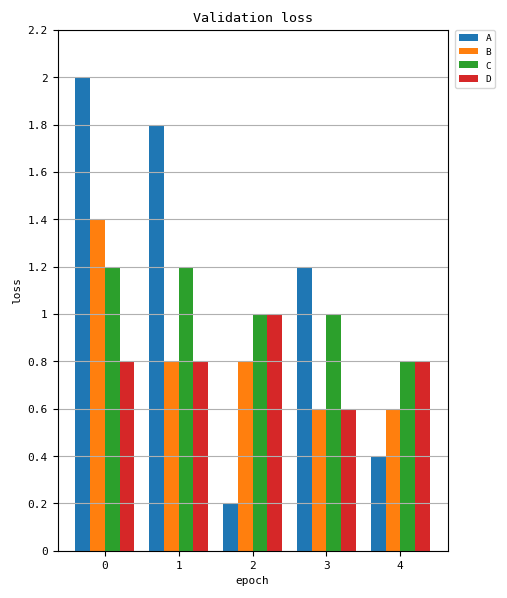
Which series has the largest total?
A
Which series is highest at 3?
A
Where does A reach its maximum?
0
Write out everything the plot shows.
Title: Validation loss
x-axis: epoch, ticks 0 1 2 3 4
y-axis: loss, ticks 0 0.2 0.4 0.6 0.8 1 1.2 1.4 1.6 1.8 2 2.2
Legend: A, B, C, D
Values:
A: 2 1.8 0.2 1.2 0.4
B: 1.4 0.8 0.8 0.6 0.6
C: 1.2 1.2 1 1 0.8
D: 0.8 0.8 1 0.6 0.8
